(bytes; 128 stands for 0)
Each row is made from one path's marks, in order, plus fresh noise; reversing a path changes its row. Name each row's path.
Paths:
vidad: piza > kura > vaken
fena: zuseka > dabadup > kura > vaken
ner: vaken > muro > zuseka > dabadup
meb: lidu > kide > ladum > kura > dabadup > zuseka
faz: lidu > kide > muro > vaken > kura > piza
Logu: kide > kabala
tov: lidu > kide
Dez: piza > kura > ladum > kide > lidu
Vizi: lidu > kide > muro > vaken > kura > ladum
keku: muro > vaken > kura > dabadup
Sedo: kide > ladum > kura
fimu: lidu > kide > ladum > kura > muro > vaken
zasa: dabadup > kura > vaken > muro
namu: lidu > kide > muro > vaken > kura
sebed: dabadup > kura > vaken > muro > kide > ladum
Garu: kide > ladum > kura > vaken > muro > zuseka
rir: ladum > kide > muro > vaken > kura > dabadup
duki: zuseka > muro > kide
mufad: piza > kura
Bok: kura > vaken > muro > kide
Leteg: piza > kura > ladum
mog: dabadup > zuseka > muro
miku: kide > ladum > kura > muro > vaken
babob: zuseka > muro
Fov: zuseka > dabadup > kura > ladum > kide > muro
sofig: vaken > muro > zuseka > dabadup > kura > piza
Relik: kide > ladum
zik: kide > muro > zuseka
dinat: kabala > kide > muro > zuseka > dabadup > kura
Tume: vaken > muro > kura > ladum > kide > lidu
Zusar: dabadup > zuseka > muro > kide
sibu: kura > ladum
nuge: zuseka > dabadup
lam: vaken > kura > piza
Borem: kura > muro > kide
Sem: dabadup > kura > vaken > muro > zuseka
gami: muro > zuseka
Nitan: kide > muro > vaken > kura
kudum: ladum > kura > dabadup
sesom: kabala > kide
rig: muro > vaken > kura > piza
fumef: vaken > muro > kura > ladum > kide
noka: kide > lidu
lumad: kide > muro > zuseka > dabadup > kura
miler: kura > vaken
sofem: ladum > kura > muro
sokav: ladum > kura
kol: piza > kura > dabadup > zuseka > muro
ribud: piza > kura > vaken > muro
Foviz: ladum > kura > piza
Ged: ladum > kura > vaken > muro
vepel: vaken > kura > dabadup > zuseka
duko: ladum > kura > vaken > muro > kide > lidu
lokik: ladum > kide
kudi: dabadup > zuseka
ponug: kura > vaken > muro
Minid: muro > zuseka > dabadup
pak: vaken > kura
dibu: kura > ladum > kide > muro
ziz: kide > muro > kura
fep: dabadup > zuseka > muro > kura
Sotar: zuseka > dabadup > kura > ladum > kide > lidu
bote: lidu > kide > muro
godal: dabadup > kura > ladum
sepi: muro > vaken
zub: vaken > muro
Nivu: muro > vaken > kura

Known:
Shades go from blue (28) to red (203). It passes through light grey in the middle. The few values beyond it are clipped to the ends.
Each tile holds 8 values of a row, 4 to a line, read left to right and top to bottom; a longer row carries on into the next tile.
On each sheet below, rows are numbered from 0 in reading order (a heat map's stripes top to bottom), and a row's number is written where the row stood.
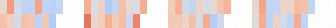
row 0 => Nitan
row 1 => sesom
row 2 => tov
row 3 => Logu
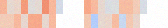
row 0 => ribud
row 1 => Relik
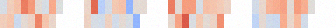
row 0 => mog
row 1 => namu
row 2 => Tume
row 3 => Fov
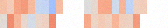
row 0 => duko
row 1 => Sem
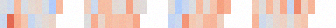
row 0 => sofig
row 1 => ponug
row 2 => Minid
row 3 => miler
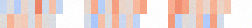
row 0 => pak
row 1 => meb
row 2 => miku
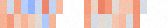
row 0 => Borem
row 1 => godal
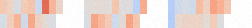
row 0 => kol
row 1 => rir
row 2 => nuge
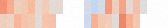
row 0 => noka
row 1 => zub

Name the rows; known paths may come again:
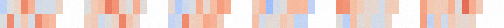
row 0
Ged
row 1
mog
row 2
Minid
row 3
mufad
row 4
Vizi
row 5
vidad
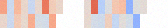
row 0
sibu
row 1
namu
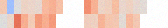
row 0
keku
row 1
noka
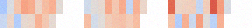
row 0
babob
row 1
kudi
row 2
Leteg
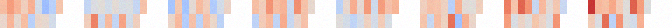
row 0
faz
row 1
lokik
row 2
sokav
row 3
Sotar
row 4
fena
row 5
Garu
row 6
sebed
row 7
Dez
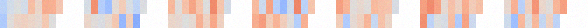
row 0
nuge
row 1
lumad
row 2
dibu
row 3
Borem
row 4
Relik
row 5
miku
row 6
meb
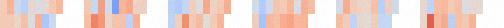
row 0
tov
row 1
fumef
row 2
vepel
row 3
gami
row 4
fep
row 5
lam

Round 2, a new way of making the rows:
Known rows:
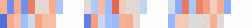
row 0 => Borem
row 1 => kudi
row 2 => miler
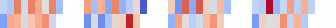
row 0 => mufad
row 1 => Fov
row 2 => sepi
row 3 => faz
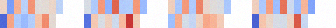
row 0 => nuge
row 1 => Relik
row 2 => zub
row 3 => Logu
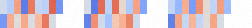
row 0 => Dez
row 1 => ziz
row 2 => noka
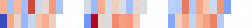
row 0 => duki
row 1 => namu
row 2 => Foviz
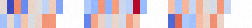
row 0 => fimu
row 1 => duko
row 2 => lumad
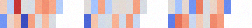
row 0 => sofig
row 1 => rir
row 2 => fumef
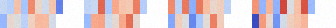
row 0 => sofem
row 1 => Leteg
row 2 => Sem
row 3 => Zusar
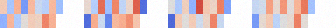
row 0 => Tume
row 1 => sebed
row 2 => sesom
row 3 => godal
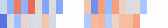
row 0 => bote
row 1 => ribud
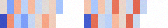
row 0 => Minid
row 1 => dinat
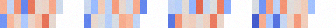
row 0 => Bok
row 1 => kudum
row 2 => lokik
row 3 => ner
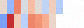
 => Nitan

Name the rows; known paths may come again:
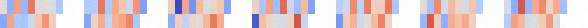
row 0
babob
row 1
Foviz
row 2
miku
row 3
Logu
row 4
sibu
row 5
Nivu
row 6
vidad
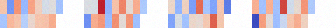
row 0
ribud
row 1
rig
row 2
dibu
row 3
duki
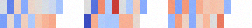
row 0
meb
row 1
zik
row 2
zasa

